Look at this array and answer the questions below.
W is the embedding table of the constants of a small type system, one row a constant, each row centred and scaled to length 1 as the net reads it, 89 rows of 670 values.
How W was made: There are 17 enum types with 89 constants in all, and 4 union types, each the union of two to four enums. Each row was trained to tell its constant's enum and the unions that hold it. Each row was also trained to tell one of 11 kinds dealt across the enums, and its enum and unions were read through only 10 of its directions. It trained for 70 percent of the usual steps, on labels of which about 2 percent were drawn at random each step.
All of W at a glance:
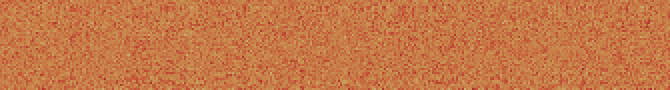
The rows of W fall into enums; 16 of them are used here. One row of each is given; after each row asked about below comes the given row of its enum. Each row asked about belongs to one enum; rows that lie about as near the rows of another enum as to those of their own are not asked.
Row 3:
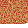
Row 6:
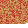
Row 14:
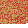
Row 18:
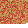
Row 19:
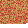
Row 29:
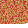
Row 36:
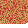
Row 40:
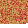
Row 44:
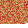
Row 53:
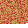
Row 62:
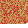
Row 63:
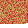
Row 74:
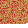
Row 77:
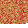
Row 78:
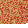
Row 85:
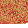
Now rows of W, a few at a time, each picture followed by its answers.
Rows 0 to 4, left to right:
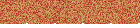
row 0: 3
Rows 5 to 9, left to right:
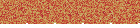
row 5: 78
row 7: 77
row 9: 77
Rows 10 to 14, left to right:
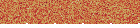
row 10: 78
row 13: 53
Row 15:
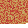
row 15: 62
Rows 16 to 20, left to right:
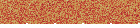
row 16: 40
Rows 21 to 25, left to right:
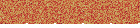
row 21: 63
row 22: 44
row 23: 19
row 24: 44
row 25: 36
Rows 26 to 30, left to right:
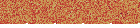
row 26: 6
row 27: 62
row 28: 18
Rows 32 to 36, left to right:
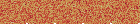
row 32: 19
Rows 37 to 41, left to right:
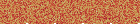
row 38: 6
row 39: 6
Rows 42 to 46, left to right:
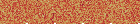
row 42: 36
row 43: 14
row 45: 36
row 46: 40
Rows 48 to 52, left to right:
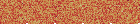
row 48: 53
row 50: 63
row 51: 78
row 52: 18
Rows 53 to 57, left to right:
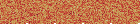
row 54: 77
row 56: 53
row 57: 3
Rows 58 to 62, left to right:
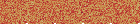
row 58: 53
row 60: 62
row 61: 3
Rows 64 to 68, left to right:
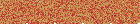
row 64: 78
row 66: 3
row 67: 44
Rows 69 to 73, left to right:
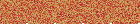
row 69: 77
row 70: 36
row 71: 40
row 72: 6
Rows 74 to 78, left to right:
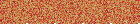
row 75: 53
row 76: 36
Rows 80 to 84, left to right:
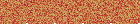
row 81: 3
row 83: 77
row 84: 19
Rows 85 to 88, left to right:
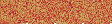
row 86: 40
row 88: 6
